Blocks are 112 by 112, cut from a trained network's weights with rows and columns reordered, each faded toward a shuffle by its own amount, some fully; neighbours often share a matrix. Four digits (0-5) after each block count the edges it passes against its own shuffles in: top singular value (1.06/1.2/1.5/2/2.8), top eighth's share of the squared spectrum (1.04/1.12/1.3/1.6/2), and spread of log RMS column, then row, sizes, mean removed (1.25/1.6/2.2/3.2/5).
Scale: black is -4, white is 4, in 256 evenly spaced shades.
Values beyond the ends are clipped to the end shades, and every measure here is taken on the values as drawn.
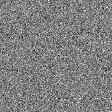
2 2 0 2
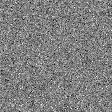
0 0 0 0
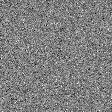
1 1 0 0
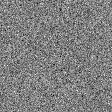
0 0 0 0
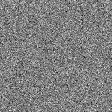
1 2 0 0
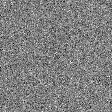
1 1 0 0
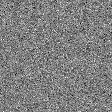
0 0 0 0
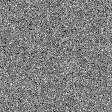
0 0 0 0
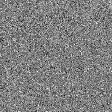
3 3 0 2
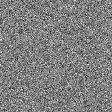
2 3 1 1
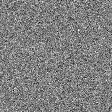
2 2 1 0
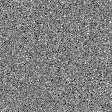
0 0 0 0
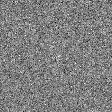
1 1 0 1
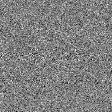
2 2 0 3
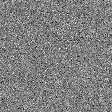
1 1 0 1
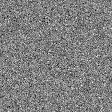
1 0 0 0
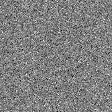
2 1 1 0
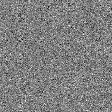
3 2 2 0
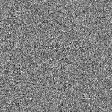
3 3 1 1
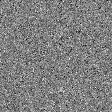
0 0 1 0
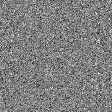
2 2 2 0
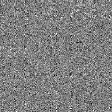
3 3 3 1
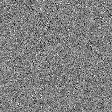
2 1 1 0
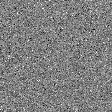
1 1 1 0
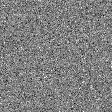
1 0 0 0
